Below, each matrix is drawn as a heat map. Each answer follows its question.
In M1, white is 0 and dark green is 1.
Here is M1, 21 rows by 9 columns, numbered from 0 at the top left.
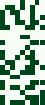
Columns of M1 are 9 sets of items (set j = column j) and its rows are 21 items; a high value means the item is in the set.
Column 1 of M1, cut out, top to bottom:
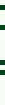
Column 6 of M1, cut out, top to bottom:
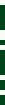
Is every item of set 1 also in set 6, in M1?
yes
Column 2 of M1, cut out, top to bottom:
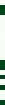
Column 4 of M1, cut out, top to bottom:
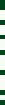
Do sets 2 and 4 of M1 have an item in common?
yes
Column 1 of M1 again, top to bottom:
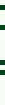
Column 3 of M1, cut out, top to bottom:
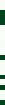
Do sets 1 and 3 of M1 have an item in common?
no
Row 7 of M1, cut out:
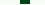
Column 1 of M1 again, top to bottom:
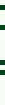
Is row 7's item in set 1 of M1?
no
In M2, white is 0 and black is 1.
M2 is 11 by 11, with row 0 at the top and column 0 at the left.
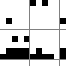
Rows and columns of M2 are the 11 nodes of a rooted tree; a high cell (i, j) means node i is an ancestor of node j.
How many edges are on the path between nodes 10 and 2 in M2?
4
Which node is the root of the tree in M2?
9
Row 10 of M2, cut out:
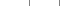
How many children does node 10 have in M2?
0
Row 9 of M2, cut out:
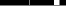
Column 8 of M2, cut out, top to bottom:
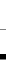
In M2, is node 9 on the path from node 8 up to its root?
yes
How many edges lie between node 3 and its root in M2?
2
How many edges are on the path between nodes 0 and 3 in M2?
3
